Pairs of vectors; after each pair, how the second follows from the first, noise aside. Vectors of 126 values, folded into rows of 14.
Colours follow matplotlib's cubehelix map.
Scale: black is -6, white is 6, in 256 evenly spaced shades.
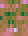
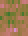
shrunk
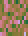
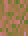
shrunk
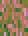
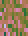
negated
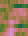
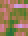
negated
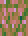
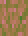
shrunk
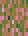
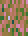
negated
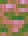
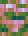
scaled up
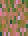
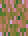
negated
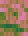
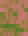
shrunk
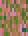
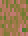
shrunk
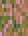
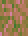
shrunk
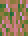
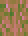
shrunk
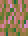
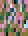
scaled up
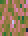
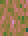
shrunk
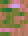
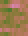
shrunk
